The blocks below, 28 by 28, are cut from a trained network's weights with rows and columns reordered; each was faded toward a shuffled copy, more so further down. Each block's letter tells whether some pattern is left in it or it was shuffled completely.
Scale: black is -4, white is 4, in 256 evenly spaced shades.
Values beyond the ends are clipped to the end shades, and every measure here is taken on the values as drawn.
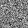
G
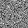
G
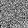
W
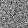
G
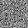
W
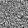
W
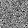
G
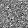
G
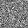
G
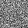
G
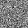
W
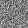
G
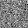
G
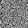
W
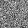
G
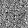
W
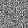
W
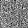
W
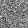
G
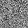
G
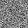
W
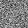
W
